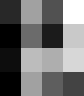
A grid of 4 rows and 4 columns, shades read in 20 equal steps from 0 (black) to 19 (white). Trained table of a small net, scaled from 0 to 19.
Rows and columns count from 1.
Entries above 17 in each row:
1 0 0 0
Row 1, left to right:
3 12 6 19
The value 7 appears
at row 4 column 3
